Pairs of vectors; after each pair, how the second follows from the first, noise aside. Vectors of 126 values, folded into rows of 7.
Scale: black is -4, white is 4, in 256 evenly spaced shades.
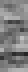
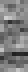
copied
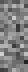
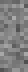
shrunk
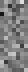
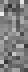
sign-scrambled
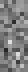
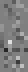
partly zeroed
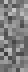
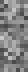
sign-scrambled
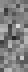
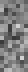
copied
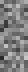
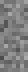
shrunk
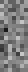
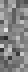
sign-scrambled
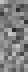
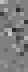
partly zeroed
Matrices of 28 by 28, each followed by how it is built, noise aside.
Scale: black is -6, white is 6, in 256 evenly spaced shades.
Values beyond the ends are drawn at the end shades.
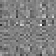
low rank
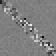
banded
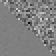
upper triangular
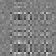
low rank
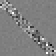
banded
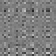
low rank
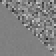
upper triangular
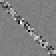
banded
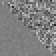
upper triangular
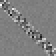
banded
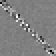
banded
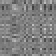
low rank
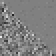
lower triangular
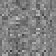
low rank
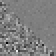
lower triangular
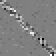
banded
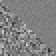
lower triangular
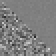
lower triangular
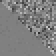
upper triangular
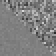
upper triangular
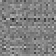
low rank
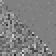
lower triangular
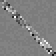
banded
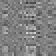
low rank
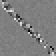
banded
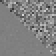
upper triangular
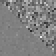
upper triangular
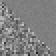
lower triangular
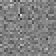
low rank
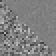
lower triangular
